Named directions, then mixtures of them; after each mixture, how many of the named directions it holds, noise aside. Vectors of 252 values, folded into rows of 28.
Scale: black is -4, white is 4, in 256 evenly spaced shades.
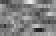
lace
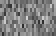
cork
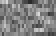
two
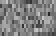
two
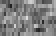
two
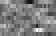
one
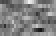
one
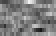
one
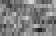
two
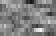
one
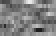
one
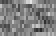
two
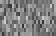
one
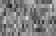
two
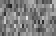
two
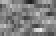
one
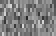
one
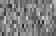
one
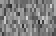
one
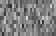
one
